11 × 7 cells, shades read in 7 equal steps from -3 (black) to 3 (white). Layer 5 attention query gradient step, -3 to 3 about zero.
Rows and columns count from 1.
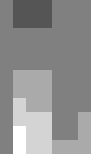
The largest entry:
3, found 2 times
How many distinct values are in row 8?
3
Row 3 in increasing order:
0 0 0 0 0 0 0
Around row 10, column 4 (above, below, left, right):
2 2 2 0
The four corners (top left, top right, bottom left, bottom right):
0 0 0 1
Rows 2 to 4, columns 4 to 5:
-1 0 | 0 0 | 0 0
